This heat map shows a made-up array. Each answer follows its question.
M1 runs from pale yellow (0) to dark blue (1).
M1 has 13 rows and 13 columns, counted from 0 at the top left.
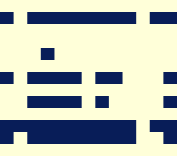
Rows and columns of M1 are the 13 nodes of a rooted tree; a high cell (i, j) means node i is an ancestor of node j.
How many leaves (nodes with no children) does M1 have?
7
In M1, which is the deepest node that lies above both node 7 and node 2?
8
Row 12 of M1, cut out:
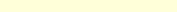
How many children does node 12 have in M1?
0
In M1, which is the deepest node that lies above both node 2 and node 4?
8
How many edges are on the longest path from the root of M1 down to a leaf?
6
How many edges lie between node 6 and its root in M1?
3
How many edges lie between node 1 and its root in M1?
1
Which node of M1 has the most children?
8
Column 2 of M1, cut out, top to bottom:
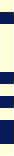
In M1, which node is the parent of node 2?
8
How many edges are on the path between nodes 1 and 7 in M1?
4
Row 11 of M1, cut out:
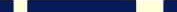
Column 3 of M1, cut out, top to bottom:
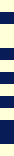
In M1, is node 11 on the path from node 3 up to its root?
yes
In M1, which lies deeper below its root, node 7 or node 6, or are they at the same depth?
node 7
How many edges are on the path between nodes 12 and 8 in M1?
1
